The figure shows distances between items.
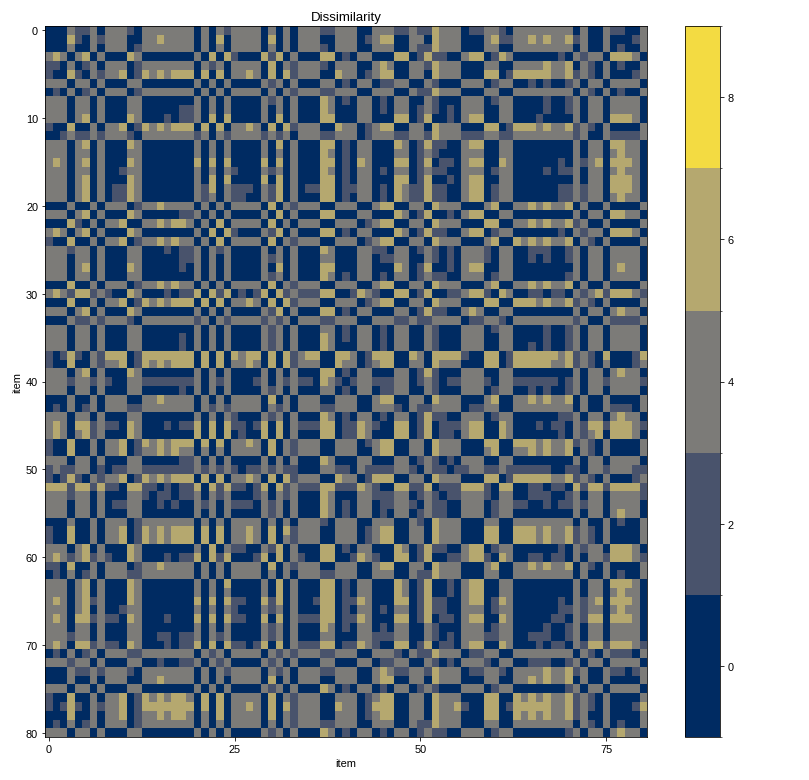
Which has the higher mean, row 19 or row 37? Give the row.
37
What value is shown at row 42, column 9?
4
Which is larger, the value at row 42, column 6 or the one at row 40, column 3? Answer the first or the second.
the first
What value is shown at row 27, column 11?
6
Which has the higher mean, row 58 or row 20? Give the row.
58
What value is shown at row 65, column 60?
2
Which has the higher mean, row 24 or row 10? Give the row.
24
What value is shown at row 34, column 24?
4
